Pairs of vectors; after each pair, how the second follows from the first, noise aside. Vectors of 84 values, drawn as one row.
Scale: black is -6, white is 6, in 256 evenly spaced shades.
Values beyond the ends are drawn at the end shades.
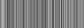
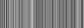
wrapped around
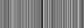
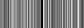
scaled up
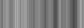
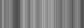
wrapped around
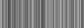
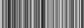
scaled up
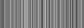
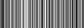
scaled up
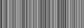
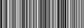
scaled up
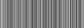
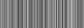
wrapped around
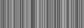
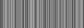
wrapped around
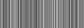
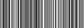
scaled up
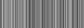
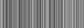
wrapped around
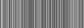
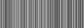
wrapped around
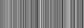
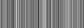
wrapped around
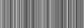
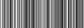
scaled up
